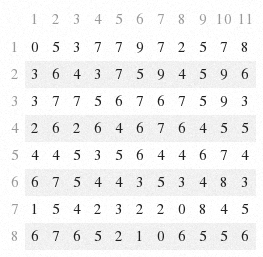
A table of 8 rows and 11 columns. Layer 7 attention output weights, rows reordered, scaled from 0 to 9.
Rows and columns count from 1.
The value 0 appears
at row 1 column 1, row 7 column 8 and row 8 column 7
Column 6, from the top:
9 5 7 6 6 3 2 1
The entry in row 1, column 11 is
8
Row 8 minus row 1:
6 2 3 -2 -5 -8 -7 4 0 -2 -2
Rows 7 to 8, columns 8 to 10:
0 8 4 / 6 5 5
